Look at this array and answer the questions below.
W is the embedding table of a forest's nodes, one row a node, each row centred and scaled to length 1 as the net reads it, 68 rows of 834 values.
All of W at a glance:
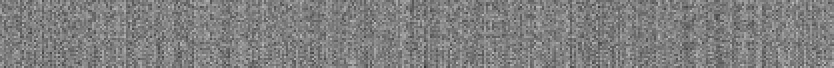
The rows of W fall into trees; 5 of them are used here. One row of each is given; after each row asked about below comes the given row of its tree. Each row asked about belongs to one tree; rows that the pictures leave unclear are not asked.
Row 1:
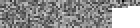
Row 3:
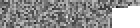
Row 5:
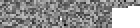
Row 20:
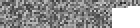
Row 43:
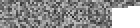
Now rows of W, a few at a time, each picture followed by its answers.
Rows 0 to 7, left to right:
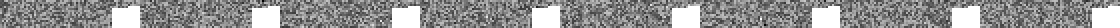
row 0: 3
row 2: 5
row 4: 20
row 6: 43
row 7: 43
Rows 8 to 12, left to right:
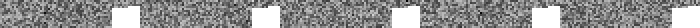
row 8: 5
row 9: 43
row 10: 1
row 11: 5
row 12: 1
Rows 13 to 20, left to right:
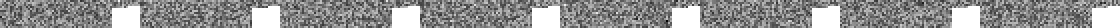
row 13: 20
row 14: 3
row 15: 1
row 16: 3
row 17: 43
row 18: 3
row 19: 1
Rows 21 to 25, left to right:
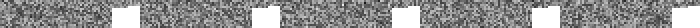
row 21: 20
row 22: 43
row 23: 5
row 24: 43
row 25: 20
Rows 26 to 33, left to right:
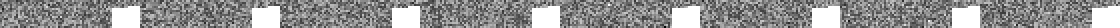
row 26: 43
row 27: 5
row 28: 5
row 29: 20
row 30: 1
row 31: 20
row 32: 3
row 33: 1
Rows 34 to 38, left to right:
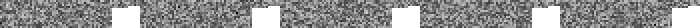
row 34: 5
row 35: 3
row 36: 5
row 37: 5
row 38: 3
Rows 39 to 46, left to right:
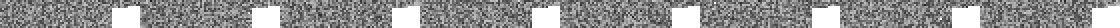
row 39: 1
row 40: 1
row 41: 20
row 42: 43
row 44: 3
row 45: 43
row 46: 20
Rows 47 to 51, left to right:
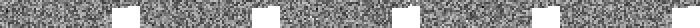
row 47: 1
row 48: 43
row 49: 43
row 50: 5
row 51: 1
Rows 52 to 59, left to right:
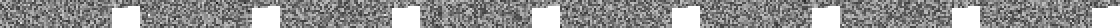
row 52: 1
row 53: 1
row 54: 5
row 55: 20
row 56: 1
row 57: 1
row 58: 5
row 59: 3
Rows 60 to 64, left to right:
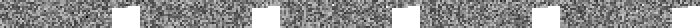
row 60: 1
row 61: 20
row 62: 20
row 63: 20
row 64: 1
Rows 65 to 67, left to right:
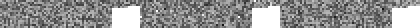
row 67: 20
